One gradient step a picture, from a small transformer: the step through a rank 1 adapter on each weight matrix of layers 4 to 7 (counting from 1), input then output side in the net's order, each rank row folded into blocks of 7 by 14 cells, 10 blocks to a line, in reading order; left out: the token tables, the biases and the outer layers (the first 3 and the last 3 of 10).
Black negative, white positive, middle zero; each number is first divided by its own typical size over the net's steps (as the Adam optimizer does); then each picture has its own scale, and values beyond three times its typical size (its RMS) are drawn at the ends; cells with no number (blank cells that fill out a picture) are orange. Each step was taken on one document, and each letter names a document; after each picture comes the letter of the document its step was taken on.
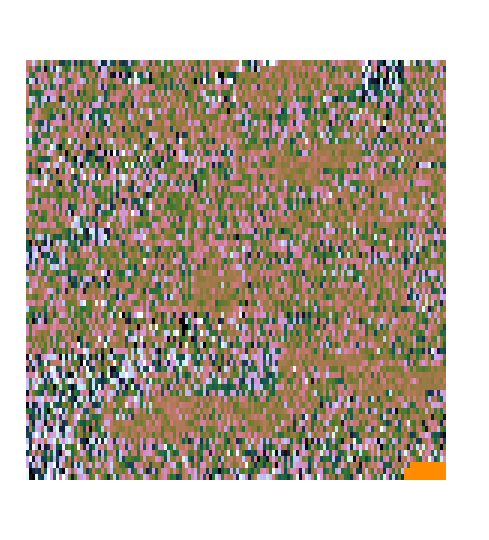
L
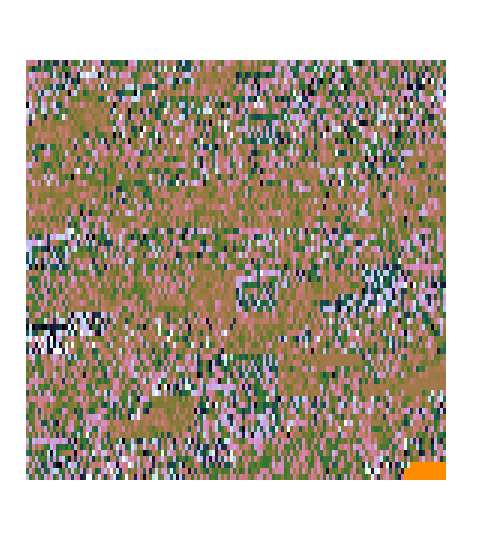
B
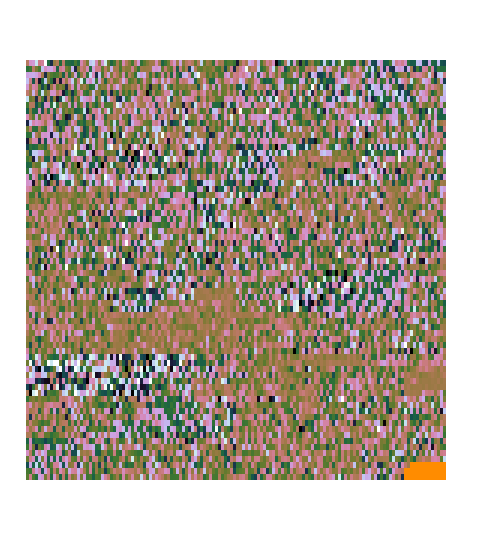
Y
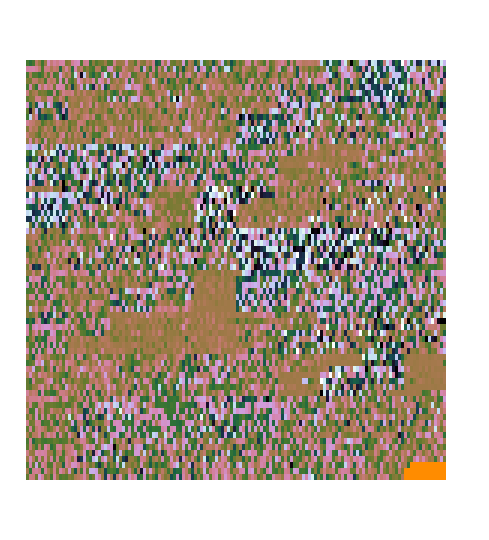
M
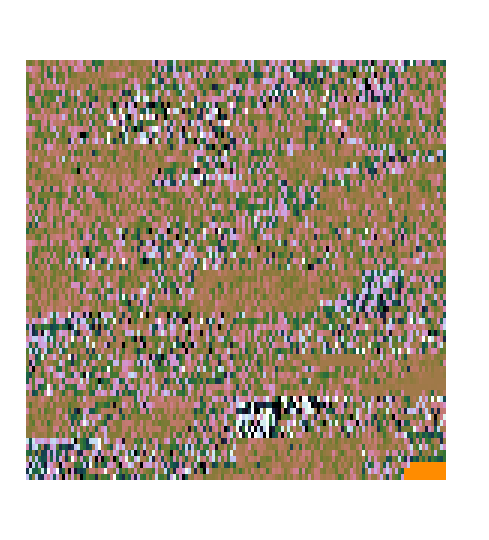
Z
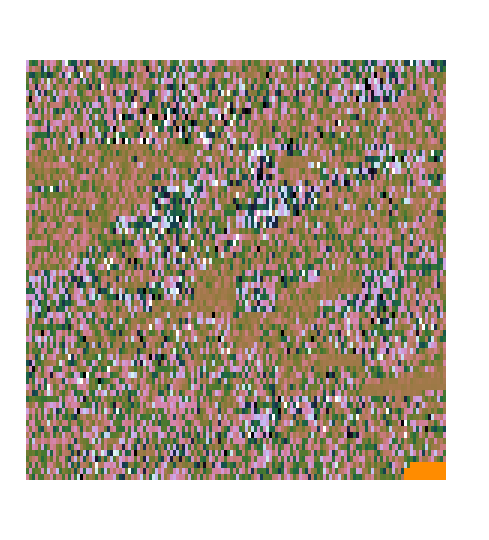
Z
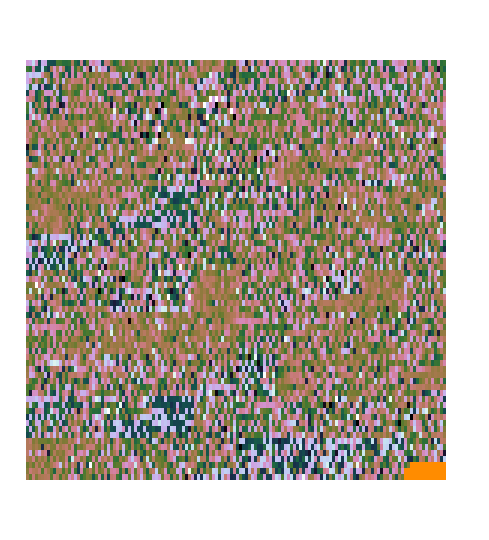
Y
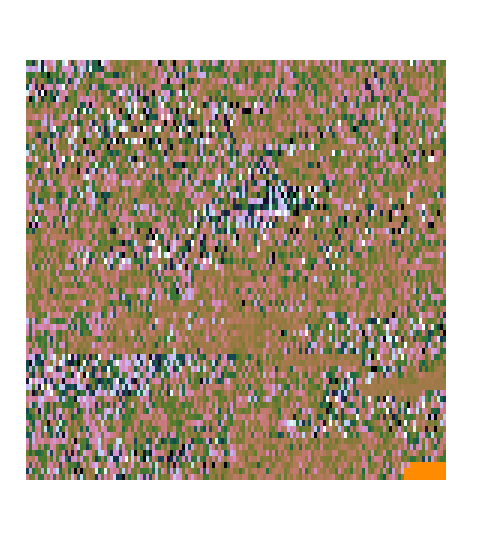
Z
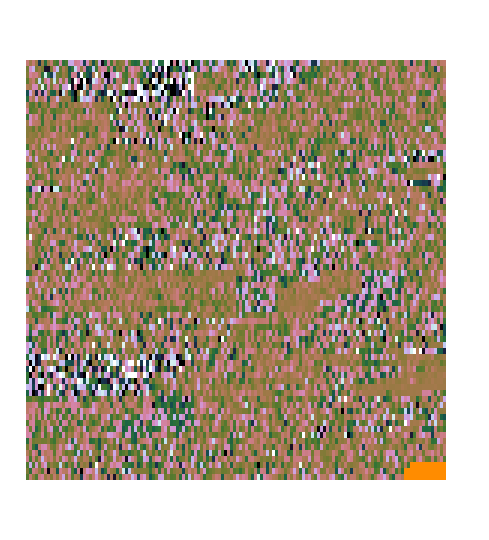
Z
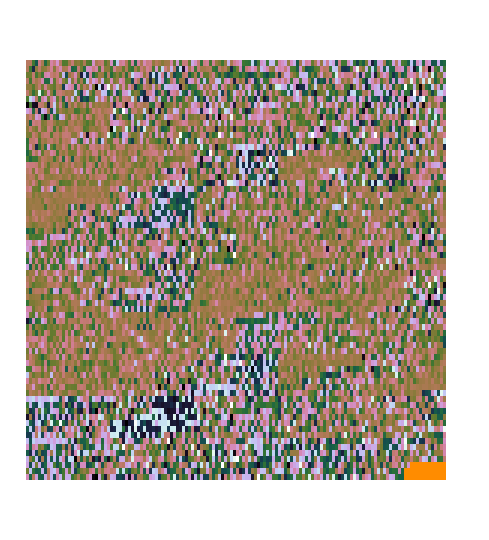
Y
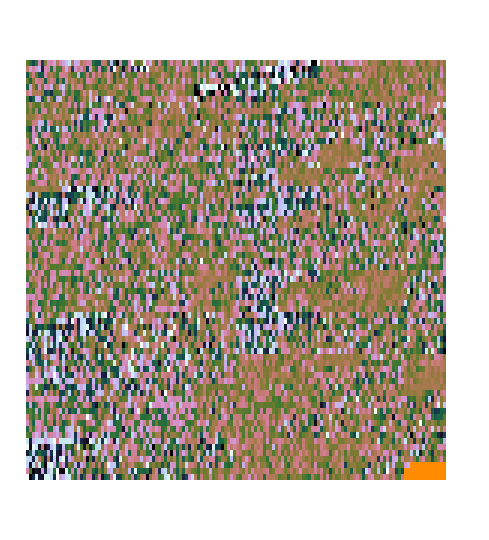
L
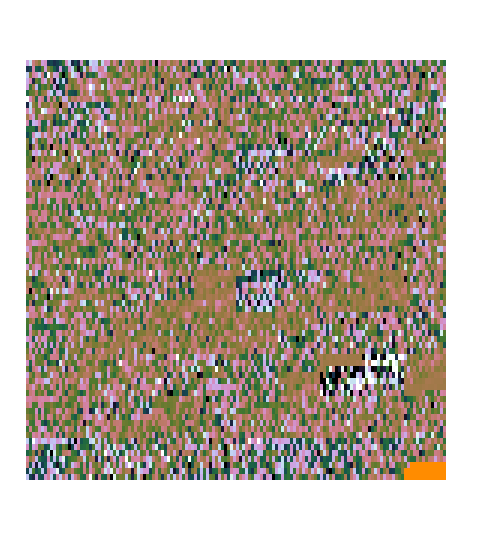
B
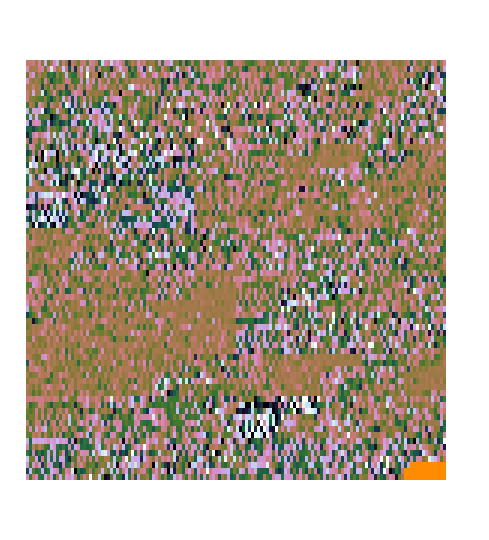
B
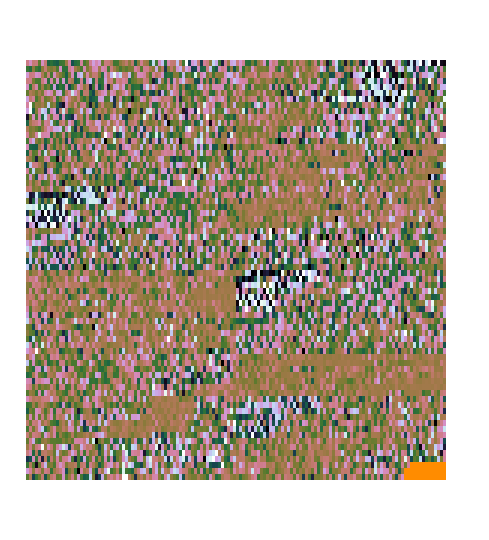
B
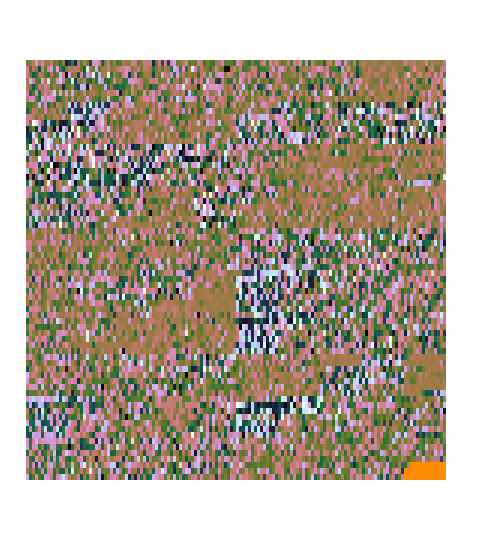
M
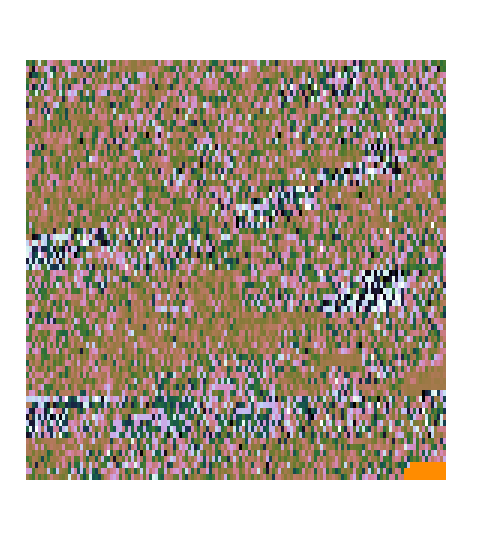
Y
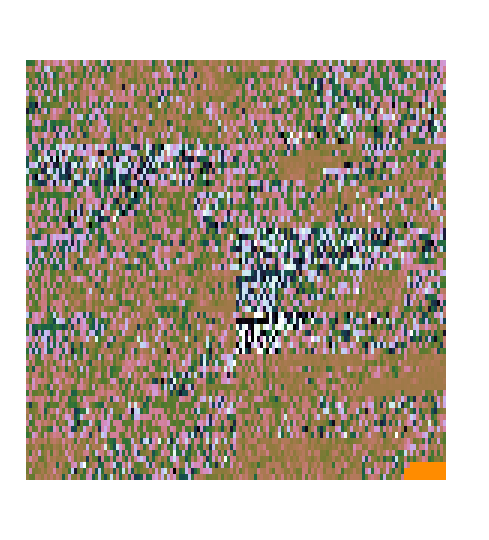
M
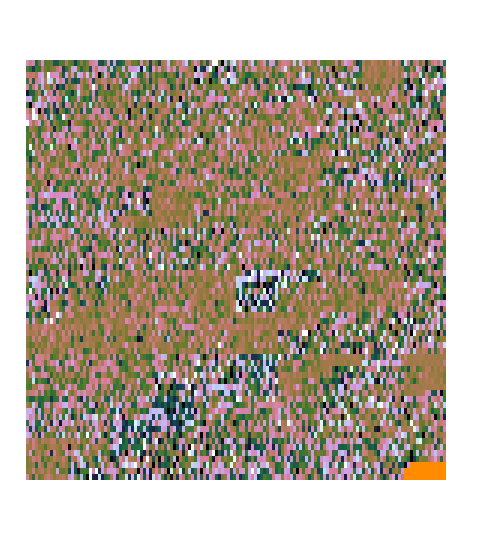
B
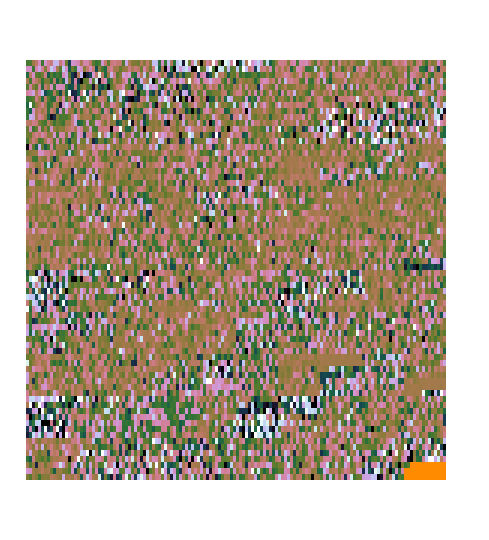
B
